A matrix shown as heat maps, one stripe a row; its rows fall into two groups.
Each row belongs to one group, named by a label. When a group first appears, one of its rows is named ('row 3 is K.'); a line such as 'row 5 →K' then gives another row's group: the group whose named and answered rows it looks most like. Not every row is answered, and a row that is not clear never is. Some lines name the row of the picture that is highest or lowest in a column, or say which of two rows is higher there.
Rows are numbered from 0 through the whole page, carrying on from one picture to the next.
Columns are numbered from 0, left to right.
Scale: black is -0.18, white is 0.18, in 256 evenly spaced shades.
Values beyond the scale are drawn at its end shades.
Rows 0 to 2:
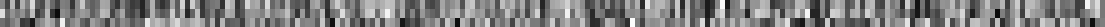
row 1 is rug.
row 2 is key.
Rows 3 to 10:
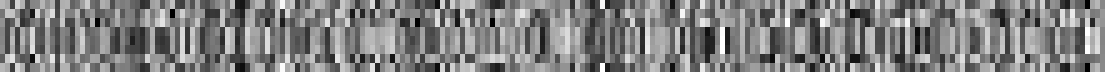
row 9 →key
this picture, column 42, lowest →4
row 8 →rug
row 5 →key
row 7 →rug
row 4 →key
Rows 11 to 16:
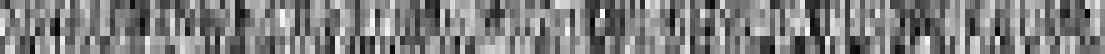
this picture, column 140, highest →12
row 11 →rug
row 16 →key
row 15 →key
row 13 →rug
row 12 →rug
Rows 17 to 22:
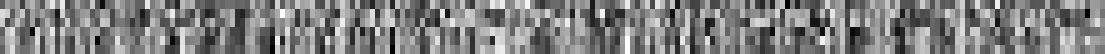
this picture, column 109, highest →18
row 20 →key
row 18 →rug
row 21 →key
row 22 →key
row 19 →rug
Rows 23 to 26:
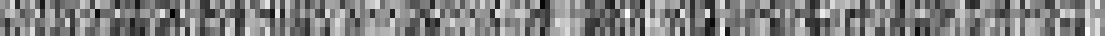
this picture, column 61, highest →24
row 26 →rug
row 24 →key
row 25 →rug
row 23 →rug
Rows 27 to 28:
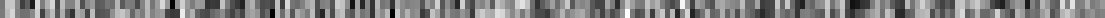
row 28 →key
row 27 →key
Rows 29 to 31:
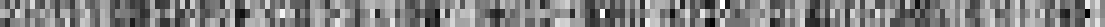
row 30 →rug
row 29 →rug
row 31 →rug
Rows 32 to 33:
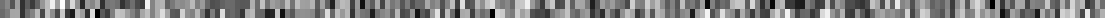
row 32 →key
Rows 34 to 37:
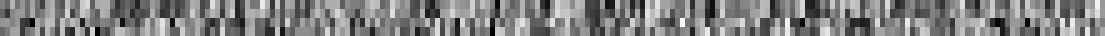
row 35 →rug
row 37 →key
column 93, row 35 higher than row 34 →Yes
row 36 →key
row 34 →rug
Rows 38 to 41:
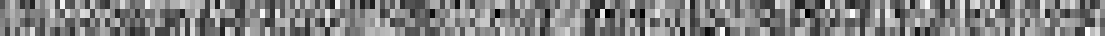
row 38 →key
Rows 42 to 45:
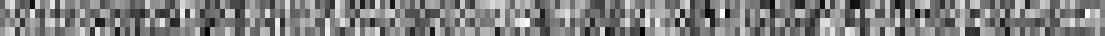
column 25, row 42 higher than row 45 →Yes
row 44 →key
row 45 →rug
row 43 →rug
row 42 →key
